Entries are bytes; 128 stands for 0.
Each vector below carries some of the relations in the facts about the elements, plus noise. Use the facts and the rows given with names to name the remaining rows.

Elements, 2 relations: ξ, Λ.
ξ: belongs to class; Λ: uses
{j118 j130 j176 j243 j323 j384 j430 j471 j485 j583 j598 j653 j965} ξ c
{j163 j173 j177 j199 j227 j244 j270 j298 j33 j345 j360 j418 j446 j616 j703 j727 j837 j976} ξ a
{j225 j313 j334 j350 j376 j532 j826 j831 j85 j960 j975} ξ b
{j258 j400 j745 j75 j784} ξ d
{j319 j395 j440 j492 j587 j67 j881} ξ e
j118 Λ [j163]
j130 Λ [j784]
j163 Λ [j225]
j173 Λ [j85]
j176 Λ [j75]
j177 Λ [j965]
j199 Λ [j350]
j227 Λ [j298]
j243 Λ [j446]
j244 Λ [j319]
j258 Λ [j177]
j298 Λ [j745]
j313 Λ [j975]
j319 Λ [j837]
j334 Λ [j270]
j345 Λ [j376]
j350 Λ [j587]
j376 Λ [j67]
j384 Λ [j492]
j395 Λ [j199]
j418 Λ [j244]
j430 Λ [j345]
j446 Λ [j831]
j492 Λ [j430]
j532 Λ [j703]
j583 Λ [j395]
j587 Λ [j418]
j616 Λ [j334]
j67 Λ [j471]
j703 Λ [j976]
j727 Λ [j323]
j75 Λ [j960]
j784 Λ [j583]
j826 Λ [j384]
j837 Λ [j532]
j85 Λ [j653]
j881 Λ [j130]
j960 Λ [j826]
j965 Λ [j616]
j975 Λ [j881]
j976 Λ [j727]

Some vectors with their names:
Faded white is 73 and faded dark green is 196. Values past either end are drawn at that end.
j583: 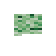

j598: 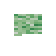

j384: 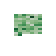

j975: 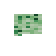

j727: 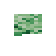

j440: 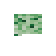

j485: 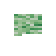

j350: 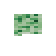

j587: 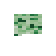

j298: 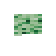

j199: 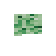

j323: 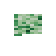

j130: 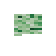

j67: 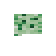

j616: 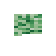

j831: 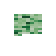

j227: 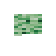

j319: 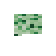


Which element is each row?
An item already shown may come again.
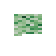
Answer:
j118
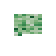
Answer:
j384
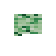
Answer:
j532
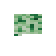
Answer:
j881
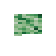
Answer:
j173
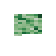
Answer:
j173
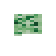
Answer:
j258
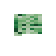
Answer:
j75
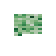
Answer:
j384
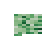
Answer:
j243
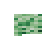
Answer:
j345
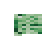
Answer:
j75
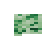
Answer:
j784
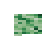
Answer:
j173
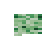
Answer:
j653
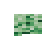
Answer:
j446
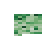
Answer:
j85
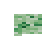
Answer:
j471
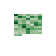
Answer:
j965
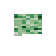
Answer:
j653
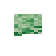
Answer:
j837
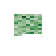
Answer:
j118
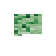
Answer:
j334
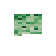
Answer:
j85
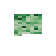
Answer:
j85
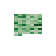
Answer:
j176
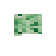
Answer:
j400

